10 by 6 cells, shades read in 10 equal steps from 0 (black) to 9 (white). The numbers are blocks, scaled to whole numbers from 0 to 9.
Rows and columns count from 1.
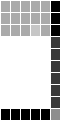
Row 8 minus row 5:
0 0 0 0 0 0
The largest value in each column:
9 9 9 9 9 5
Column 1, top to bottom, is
6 6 6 9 9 9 9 9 9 0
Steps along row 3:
same same up down down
